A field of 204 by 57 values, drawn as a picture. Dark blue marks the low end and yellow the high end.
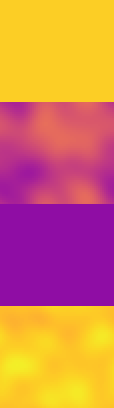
It is made of 4 by 1 panels. Panel 1,1: very high, flat. Panel 2,1: middling, smooth. Panel 3,1: low, flat. Panel 4,1: very high, smooth, faint in contrast.
